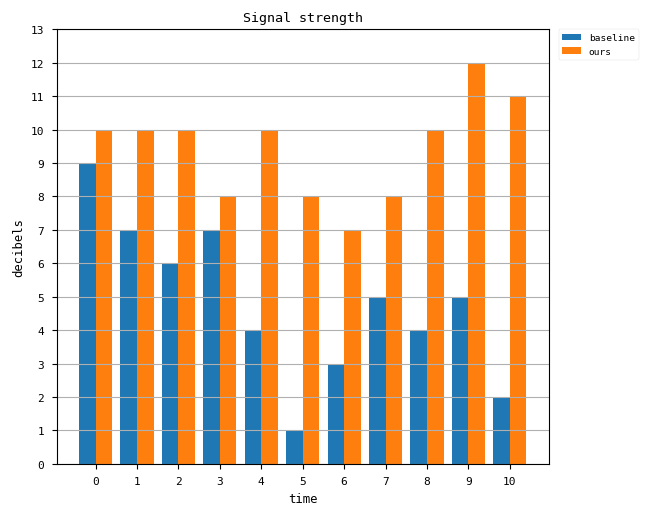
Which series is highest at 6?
ours
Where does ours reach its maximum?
9
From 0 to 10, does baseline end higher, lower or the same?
lower
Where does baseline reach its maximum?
0
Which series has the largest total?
ours
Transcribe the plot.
Title: Signal strength
x-axis: time, ticks 0 1 2 3 4 5 6 7 8 9 10
y-axis: decibels, ticks 0 1 2 3 4 5 6 7 8 9 10 11 12 13
Legend: baseline, ours
Values:
baseline: 9 7 6 7 4 1 3 5 4 5 2
ours: 10 10 10 8 10 8 7 8 10 12 11
